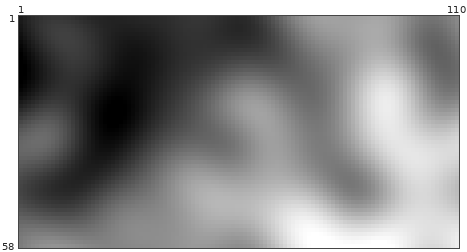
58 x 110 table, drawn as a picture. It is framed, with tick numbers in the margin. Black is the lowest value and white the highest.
Lone odd cells: none. Grain: smooth. Slope: up to the bottom right. Ninth with the highest average: bottom right. Odd rows or columns: none.
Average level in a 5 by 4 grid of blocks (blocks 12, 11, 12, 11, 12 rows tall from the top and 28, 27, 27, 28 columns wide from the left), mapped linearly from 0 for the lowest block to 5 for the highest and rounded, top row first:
0023 / 0124 / 1135 / 1334 / 2355
